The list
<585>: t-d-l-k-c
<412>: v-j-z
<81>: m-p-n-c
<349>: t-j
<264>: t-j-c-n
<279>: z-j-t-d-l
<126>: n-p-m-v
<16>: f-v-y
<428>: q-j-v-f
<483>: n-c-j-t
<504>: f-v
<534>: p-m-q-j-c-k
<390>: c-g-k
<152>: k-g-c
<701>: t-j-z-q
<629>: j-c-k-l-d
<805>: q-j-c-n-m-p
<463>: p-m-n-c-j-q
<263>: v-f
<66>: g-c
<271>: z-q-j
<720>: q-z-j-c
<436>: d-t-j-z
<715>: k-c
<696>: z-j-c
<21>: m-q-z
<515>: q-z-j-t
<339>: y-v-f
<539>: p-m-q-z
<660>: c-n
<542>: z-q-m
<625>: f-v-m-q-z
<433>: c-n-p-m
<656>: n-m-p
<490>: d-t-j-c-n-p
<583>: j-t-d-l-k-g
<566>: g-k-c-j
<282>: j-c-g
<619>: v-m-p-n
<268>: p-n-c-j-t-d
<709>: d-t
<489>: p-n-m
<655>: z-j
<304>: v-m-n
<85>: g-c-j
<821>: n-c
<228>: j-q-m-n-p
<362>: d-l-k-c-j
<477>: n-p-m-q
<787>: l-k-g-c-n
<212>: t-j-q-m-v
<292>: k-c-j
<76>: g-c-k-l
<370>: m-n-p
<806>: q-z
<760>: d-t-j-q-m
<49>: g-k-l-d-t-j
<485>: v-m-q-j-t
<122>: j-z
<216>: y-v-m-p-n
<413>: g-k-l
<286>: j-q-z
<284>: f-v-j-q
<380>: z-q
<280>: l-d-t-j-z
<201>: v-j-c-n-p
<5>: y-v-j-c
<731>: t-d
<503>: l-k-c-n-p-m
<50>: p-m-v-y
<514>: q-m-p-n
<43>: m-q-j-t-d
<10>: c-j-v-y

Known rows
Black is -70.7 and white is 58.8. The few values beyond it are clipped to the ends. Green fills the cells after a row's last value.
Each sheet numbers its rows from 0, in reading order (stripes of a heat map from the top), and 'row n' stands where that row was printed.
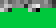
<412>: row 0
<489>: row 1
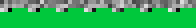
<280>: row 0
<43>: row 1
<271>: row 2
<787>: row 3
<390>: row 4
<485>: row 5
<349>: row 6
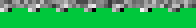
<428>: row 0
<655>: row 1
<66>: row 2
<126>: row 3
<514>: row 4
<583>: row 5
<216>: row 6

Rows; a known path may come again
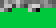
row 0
<216>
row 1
<539>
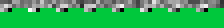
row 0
<514>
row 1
<583>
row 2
<268>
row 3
<542>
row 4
<489>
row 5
<349>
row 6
<66>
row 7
<126>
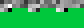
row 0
<656>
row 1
<271>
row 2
<362>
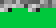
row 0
<787>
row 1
<806>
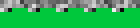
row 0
<715>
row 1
<485>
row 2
<380>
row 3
<390>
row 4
<264>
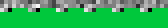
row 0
<585>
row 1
<477>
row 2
<282>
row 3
<515>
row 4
<412>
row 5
<490>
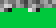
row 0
<50>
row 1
<428>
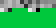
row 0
<292>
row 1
<280>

